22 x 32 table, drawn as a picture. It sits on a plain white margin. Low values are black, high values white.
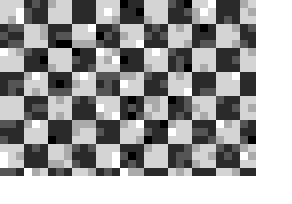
On average the colour sits 50% of the way up the scale. There is no overall slope. A checkerboard runs through the table. The values fall into two levels.
